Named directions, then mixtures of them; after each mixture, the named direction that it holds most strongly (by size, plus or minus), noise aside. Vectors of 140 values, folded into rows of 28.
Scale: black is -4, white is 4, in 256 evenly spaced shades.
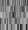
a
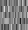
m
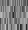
a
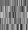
a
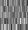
m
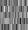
m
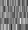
m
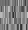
a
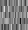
m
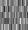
m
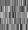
a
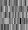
m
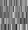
a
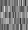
m
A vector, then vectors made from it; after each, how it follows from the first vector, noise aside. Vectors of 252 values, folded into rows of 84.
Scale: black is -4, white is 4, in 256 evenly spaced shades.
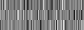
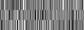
wrapped around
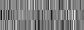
wrapped around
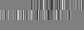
partly zeroed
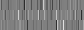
partly zeroed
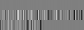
partly zeroed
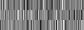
copied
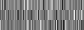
negated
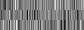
wrapped around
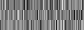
copied
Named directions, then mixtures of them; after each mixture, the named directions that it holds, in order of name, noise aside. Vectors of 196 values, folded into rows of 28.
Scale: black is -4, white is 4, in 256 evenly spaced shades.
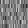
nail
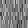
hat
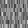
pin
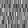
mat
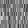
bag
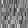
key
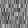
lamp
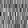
hat, mat, pin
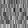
key, lamp, pin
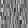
hat, key, nail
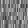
lamp, nail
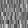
nail, pin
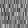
bag, lamp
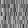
bag, key, nail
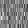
bag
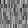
key, nail, pin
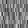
bag, hat, pin
